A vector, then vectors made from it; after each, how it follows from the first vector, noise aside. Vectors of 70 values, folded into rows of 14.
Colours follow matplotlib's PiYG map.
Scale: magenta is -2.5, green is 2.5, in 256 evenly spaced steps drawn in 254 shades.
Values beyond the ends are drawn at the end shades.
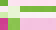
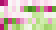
sign-scrambled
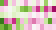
sign-scrambled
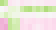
shrunk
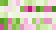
sign-scrambled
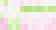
shrunk
